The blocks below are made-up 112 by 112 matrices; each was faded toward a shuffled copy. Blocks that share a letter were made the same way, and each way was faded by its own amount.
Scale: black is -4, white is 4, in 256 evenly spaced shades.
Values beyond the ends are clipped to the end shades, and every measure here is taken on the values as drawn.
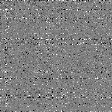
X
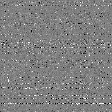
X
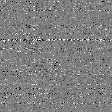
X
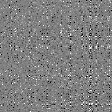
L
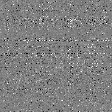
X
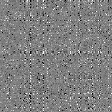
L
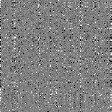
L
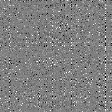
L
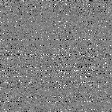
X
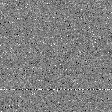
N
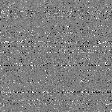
X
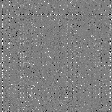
L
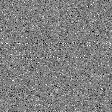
N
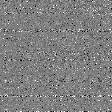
X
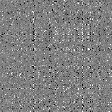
L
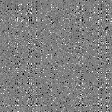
L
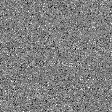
N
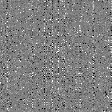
L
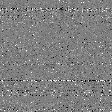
X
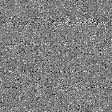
N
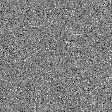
N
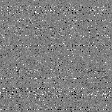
X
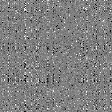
L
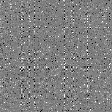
L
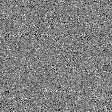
N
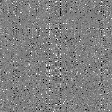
L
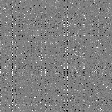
L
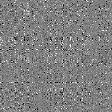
L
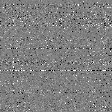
X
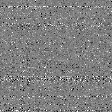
X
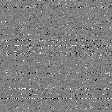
X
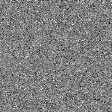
N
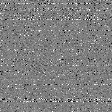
X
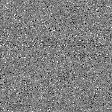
N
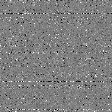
X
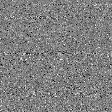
N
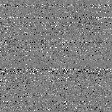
X
